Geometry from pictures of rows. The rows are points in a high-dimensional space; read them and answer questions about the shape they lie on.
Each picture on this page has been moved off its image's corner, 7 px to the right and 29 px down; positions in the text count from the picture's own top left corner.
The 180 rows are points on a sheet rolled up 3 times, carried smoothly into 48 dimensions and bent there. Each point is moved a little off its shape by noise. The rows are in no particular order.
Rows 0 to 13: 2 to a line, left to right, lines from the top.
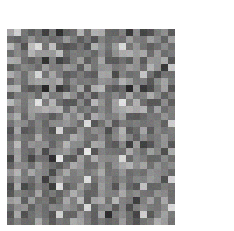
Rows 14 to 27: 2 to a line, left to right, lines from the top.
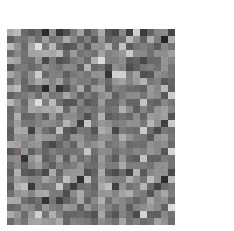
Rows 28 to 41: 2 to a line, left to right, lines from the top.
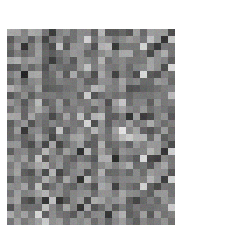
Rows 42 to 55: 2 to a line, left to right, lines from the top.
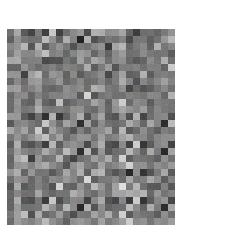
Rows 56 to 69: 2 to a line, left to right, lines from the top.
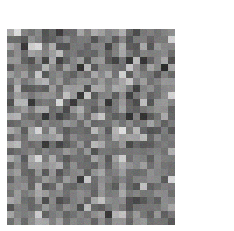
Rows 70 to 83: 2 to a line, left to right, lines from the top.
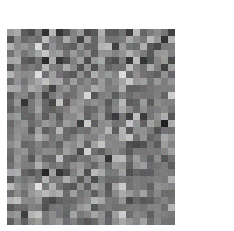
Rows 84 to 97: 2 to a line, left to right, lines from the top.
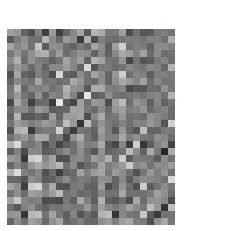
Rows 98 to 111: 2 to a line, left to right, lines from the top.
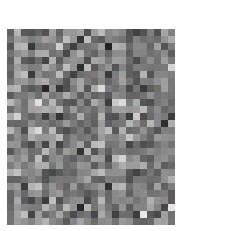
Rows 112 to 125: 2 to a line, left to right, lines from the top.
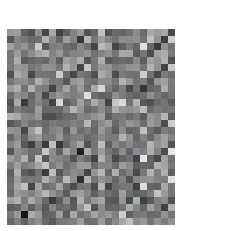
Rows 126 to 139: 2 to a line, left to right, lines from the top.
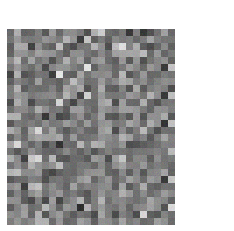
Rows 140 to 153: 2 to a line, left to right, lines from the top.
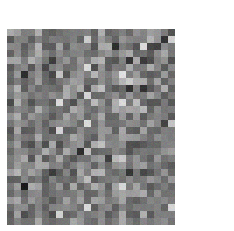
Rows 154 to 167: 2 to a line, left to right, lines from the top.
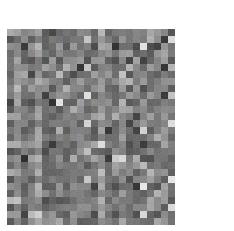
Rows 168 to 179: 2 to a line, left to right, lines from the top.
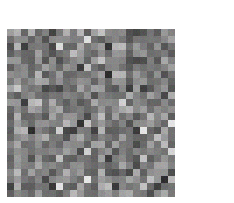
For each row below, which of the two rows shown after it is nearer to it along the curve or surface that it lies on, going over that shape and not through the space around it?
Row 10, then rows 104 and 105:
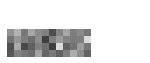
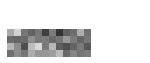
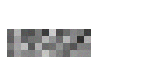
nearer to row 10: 105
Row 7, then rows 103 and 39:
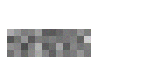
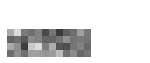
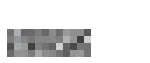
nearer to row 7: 39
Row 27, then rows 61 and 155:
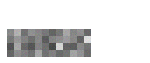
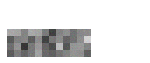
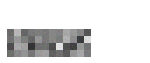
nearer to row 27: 61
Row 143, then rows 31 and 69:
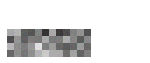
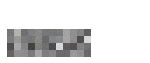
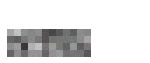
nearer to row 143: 69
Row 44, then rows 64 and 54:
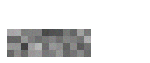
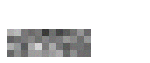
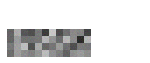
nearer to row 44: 64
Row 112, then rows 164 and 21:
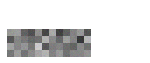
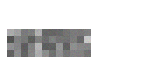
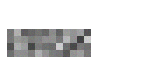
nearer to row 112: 21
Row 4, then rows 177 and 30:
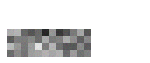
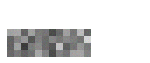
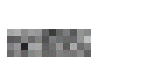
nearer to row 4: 30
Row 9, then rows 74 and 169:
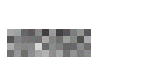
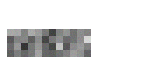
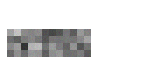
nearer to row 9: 169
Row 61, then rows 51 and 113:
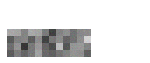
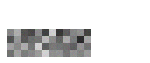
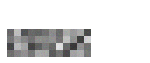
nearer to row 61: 113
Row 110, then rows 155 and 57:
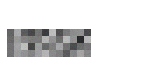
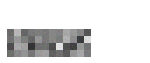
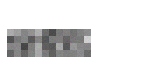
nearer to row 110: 155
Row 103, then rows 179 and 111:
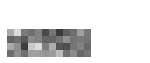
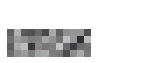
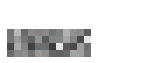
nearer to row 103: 179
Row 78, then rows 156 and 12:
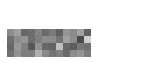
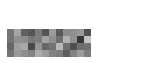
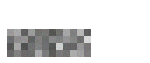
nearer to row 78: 12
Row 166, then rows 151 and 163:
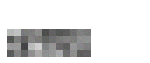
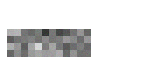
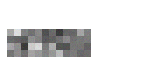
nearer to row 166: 151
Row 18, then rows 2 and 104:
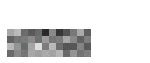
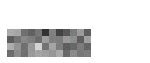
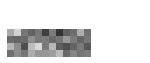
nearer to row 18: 104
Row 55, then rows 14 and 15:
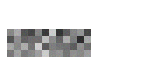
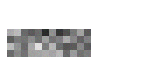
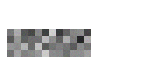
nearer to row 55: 15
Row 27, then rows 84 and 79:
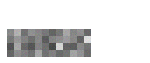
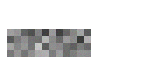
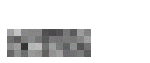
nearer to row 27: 84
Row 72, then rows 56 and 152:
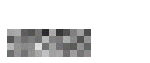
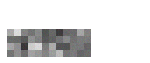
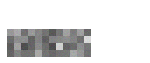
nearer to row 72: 56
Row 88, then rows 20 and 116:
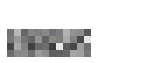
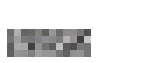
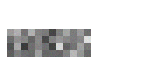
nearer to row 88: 116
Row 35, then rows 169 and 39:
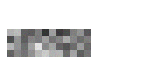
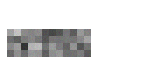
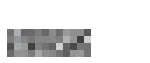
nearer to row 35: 169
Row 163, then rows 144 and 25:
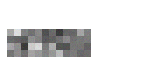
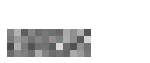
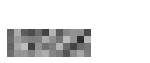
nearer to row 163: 25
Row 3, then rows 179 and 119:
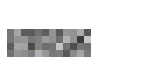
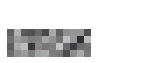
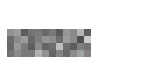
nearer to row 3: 119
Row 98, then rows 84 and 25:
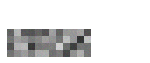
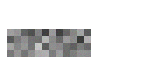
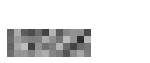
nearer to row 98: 25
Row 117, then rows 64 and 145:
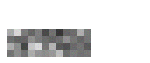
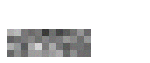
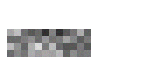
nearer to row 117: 145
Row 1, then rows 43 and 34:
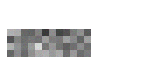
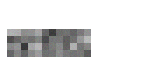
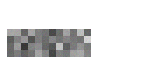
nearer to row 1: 43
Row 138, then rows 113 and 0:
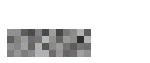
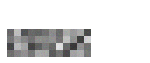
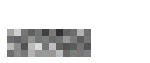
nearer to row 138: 113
